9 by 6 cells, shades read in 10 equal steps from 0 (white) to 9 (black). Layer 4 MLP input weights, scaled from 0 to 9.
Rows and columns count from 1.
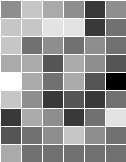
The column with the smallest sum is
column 1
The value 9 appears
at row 5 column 6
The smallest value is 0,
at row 5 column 1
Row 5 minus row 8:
-6 -2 1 1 2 4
